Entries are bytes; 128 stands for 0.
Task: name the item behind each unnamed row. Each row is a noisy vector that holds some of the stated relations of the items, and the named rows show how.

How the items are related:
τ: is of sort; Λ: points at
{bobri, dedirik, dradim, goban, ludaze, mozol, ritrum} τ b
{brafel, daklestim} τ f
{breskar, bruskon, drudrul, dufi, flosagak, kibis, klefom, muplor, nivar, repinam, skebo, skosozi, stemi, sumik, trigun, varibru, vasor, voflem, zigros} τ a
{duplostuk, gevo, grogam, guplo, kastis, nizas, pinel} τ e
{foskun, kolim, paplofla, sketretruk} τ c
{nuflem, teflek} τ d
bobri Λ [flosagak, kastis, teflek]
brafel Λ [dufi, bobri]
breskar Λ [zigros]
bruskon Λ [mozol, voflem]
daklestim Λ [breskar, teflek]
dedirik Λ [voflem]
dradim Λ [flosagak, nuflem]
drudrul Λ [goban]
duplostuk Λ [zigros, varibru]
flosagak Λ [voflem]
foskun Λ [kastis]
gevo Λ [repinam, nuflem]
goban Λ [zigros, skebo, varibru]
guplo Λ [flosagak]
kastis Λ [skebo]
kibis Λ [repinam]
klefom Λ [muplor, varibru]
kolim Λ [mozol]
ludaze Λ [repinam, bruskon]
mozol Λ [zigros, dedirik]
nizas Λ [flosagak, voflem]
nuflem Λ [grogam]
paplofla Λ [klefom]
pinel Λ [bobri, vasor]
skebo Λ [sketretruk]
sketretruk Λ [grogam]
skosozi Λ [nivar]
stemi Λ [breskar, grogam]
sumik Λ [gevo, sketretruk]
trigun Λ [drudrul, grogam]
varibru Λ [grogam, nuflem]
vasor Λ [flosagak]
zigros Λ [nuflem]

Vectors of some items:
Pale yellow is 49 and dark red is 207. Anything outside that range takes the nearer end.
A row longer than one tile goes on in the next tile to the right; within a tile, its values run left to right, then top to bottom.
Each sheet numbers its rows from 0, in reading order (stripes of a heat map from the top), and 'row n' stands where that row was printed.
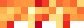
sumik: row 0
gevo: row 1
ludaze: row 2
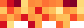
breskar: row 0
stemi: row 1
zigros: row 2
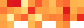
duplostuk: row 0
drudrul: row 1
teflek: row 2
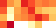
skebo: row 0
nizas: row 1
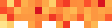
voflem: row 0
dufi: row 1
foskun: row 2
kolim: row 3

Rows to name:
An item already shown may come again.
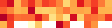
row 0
bobri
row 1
flosagak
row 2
sketretruk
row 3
daklestim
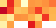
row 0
klefom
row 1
trigun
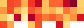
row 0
varibru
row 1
bobri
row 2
breskar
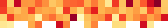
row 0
dedirik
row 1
drudrul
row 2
nuflem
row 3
muplor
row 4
bruskon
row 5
breskar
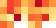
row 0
varibru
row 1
dradim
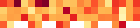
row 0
mozol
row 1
zigros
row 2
grogam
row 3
paplofla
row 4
kastis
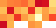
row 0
stemi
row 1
goban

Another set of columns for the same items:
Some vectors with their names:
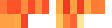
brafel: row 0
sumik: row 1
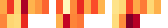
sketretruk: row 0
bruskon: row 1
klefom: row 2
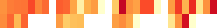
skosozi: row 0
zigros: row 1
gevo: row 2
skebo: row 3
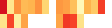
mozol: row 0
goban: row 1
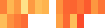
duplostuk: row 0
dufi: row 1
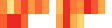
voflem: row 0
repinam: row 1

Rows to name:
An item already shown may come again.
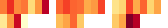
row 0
kastis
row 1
foskun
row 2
klefom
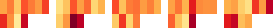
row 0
trigun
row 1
klefom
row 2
kolim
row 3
grogam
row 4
drudrul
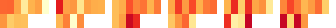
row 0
zigros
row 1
breskar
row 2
paplofla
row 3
sumik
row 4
nuflem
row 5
dradim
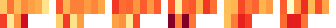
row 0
varibru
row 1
kolim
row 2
daklestim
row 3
flosagak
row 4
paplofla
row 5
dedirik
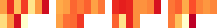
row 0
skebo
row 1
muplor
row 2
bobri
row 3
stemi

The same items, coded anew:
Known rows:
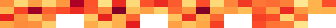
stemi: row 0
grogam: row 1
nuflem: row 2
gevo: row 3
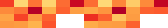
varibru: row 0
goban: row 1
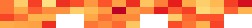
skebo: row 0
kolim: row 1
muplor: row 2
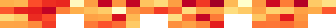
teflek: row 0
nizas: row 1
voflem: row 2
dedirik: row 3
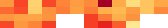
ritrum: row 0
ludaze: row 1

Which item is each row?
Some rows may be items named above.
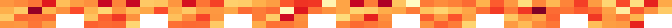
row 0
mozol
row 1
bruskon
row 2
bruskon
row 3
bobri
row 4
dedirik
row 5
dradim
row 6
breskar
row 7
kastis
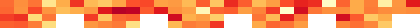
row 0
gevo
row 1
daklestim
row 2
foskun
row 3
bobri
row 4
sumik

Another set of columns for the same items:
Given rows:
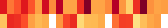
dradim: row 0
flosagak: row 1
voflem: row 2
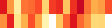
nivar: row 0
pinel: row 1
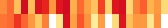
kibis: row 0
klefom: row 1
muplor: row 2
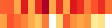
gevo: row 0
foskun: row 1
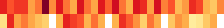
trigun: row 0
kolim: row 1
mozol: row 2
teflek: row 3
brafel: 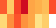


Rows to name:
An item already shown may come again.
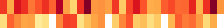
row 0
foskun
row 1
voflem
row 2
bobri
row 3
sumik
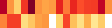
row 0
voflem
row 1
skebo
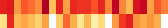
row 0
varibru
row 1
kastis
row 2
dedirik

